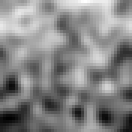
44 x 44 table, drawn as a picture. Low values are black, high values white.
Ninth with the lowest average: bottom left. Grain: blotchy. Slope: up to the top.
